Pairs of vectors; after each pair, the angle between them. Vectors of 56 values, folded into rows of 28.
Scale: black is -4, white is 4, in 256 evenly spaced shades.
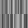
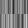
nearly opposite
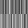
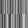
orthogonal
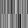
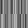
partly aligned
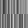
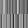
nearly opposite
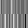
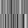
partly opposed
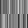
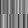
nearly parallel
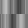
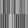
partly opposed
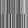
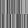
nearly parallel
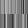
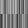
partly aligned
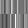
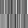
partly opposed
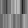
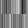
nearly parallel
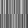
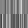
orthogonal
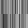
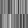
partly opposed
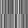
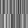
partly opposed
